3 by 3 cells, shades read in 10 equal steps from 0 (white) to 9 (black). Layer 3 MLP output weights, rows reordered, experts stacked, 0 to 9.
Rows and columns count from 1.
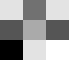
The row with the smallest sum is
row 1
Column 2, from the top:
5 3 1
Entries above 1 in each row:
1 3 1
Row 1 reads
1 5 1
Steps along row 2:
down up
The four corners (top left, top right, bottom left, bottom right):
1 1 9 0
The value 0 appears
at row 3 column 3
